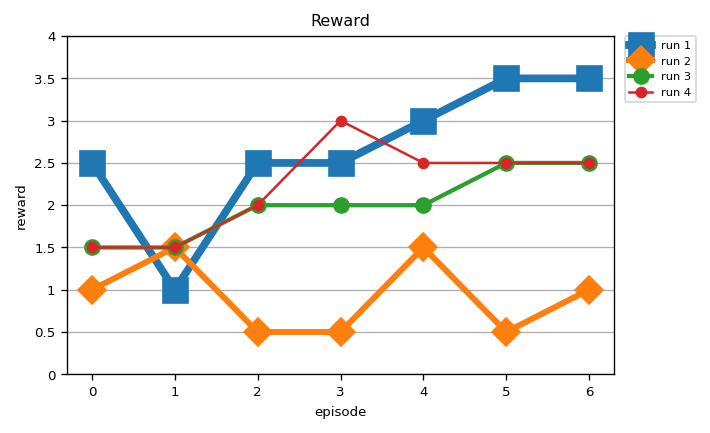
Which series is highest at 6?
run 1
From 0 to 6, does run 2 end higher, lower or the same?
the same
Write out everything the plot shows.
Title: Reward
x-axis: episode, ticks 0 1 2 3 4 5 6
y-axis: reward, ticks 0 0.5 1 1.5 2 2.5 3 3.5 4
Legend: run 1, run 2, run 3, run 4
Values:
run 1: 2.5 1 2.5 2.5 3 3.5 3.5
run 2: 1 1.5 0.5 0.5 1.5 0.5 1
run 3: 1.5 1.5 2 2 2 2.5 2.5
run 4: 1.5 1.5 2 3 2.5 2.5 2.5
